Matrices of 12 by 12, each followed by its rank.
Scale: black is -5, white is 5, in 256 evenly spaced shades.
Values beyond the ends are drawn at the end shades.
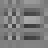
one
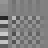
one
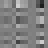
one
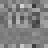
two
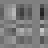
one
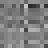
two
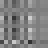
one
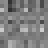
two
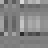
one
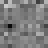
two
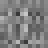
two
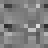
two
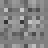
two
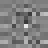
two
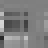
one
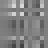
one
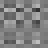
one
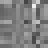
two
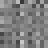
two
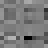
two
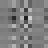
one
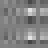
one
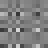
one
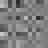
two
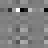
one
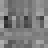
two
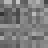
two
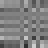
one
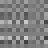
one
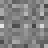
two
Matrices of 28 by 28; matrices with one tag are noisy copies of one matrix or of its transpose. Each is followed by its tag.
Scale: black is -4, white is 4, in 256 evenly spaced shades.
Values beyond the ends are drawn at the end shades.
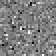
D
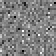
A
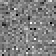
A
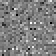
A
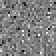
A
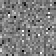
A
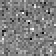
D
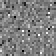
A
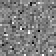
D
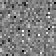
A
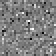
D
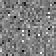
A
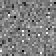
A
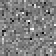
D
